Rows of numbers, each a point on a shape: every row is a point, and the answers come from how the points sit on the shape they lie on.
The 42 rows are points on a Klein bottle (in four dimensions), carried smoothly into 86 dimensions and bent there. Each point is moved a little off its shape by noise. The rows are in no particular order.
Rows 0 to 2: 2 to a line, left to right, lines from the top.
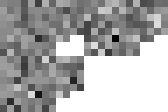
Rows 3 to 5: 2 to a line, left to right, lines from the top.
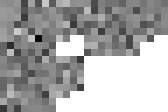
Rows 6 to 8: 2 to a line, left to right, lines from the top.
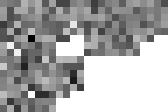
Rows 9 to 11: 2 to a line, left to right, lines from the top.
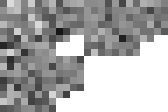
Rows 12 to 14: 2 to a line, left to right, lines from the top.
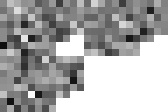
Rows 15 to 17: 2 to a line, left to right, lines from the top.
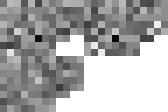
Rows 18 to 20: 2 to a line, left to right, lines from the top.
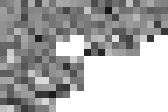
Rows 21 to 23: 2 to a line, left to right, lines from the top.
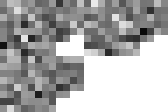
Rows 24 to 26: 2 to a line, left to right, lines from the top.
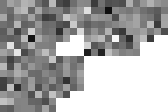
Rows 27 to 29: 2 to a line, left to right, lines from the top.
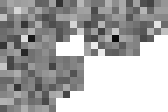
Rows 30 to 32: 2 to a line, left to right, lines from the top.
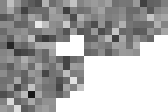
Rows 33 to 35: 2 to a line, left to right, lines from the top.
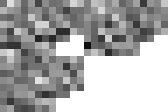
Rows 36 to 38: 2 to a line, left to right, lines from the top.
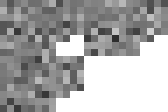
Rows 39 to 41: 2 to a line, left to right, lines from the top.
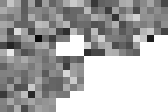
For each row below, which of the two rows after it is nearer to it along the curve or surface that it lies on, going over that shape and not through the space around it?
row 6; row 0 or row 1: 1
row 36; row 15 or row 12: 12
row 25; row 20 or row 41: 20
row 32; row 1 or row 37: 37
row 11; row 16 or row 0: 0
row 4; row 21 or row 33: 21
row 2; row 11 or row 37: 11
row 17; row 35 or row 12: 12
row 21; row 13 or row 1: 1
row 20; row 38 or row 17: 38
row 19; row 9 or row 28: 9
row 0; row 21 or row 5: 5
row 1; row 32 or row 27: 27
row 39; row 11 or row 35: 35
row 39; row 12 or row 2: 2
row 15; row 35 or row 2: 2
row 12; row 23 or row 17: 17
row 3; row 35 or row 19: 19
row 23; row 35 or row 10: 10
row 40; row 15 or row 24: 15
